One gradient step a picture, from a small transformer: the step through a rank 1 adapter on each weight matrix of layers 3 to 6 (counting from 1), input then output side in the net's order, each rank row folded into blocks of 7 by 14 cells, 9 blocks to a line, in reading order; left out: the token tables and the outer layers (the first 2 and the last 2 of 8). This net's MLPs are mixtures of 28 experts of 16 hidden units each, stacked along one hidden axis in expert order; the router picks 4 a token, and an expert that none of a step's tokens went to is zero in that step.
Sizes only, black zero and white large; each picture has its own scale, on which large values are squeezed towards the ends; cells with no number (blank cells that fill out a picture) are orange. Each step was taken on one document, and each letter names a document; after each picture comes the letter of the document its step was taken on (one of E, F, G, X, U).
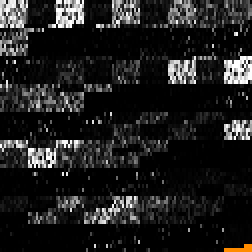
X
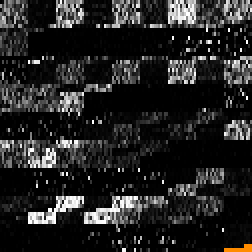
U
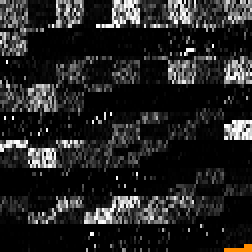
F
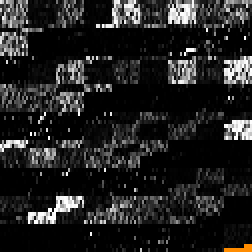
F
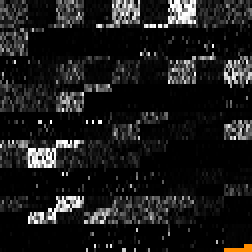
X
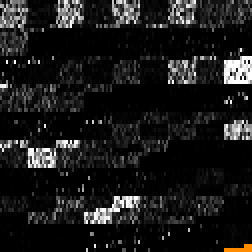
X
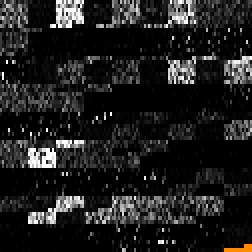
U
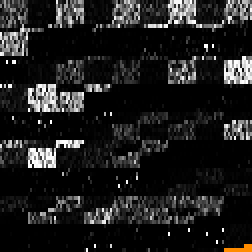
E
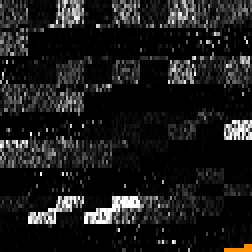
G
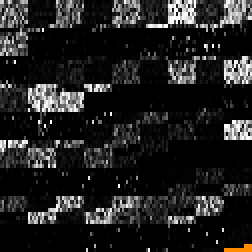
E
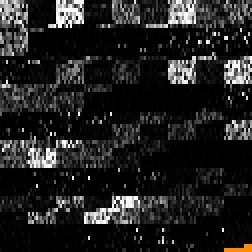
U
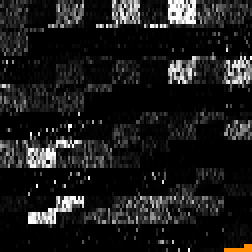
G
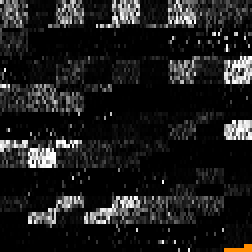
G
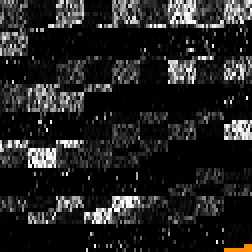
F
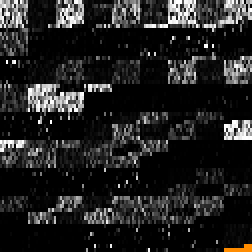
E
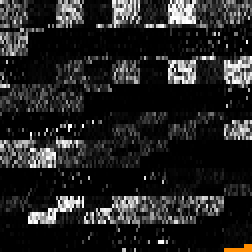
U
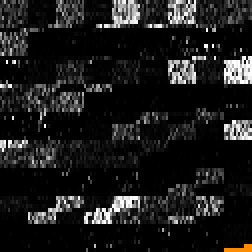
E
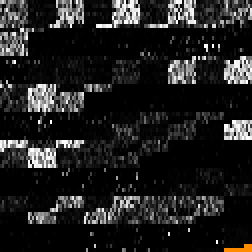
E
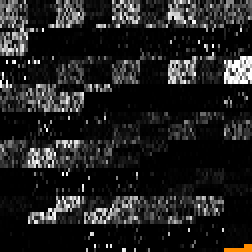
X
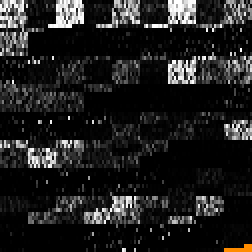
X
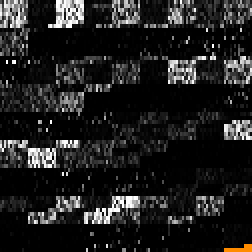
X
